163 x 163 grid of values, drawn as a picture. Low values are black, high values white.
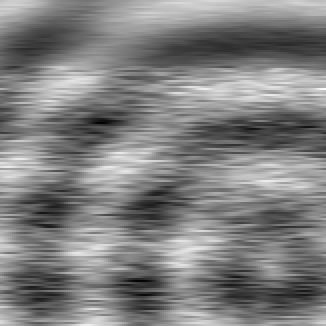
A horizontal seam about 20% of the way down splits the table, and the top part is calmer. Stripes running across repeat 4 times from top to bottom. Concentric rings centre on the bottom right.
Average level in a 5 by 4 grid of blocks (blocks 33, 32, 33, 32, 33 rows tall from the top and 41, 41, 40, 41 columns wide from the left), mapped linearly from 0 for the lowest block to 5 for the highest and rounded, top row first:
1421
4255
4524
2342
1230
